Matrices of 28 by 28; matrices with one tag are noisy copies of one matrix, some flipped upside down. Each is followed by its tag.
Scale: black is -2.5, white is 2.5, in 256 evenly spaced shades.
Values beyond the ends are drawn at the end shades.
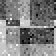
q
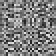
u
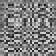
u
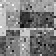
q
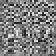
u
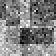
q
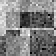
q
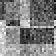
q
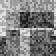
q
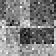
q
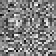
u
